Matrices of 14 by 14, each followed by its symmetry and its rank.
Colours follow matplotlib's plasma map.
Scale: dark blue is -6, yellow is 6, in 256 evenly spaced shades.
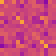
symmetric, rank three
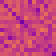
symmetric, full rank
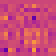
neither, rank two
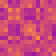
symmetric, rank three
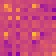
symmetric, rank two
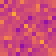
symmetric, full rank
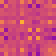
symmetric, rank two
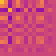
symmetric, rank two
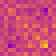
symmetric, rank three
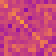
symmetric, full rank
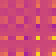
symmetric, rank one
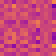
neither, rank two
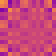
symmetric, rank one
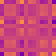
symmetric, rank one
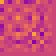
symmetric, rank two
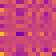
neither, rank two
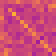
symmetric, full rank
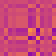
symmetric, rank one
